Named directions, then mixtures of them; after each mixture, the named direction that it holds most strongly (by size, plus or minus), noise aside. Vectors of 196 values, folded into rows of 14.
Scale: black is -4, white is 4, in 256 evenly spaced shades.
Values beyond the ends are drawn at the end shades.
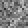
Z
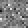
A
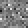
A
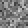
Z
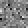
A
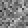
Z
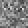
Z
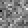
Z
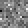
A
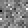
A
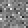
A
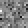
A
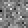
A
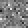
A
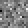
A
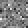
A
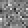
A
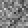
Z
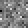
A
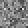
Z
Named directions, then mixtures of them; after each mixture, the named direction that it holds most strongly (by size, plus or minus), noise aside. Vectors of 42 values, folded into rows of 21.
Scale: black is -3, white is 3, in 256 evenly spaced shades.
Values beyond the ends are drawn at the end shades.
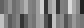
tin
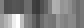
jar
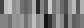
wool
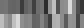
jar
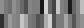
tin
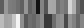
jar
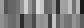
tin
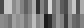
wool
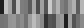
wool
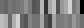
tin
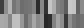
wool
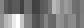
jar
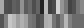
tin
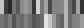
wool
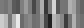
tin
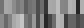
wool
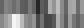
jar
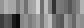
jar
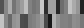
tin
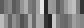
tin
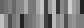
tin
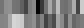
wool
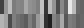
tin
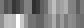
jar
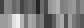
jar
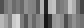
tin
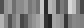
tin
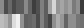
jar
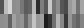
wool
